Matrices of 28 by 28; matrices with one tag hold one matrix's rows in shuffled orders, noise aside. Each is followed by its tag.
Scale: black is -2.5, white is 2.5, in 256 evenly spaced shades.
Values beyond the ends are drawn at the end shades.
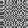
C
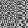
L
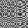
L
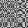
L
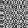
C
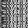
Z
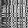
Z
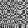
L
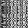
Z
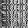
Z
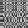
C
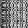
Z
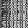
Z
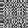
C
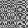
L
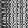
Z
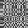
C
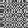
C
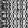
Z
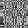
C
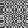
C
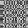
C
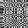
C
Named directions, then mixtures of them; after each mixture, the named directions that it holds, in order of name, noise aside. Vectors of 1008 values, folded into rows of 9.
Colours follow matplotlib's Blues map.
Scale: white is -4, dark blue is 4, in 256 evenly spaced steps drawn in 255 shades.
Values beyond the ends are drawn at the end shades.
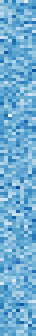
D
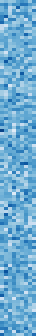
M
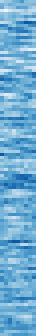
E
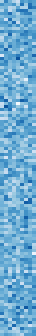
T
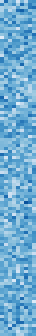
D, T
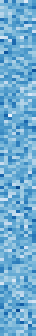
D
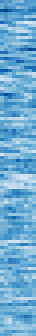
E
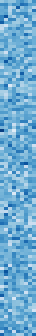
M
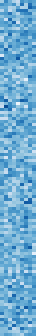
T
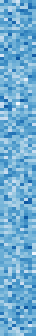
T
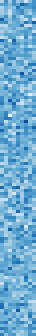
D, M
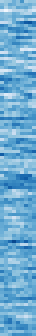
E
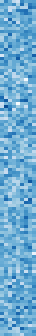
T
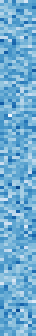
D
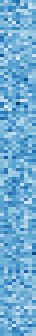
T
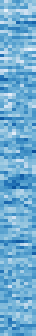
E, T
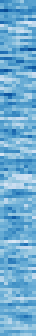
E
